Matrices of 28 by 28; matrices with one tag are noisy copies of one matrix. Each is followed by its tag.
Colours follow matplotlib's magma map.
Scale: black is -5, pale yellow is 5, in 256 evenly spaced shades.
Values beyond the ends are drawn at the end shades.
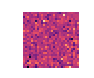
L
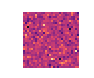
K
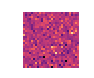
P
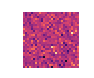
P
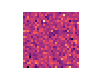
L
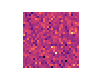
P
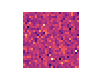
K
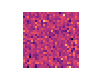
L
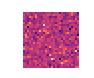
K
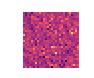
P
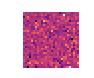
L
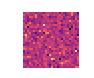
K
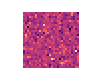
K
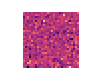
L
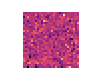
L
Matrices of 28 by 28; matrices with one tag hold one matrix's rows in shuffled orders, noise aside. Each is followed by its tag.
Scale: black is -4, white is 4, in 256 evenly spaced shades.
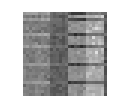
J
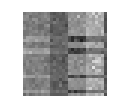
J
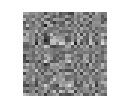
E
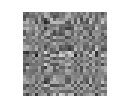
E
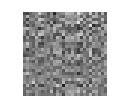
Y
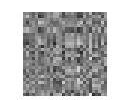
Y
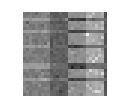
J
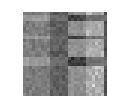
J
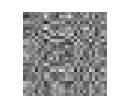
E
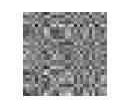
E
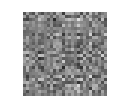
Y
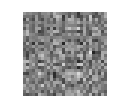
Y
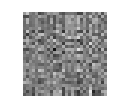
Y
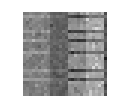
J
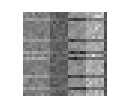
J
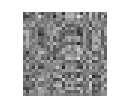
Y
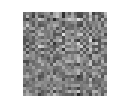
Y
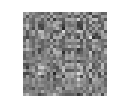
Y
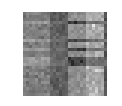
J
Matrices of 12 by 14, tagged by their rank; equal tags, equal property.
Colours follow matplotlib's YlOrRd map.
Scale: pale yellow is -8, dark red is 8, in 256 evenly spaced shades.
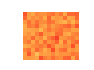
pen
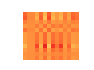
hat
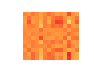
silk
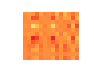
silk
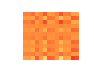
hat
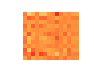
silk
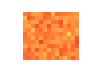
pen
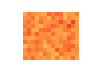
pen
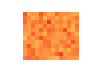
pen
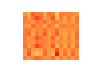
silk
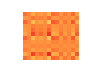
hat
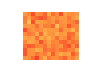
pen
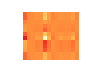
hat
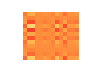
hat
